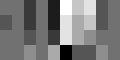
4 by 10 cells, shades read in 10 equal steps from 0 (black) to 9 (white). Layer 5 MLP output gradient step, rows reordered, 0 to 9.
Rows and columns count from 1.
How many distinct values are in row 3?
6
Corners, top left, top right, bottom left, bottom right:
4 4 4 4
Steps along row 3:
same down up down up down down down same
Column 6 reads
9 8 8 0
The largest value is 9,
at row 1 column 6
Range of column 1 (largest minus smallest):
1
